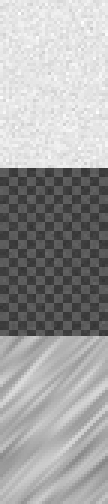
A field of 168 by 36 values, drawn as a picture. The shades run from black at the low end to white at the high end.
The table splits into 3 rows of 1 panel. Panel 1,1: very high, fine-grained, faint in contrast. Panel 2,1: low, checkered. Panel 3,1: high, slanting up to the right.
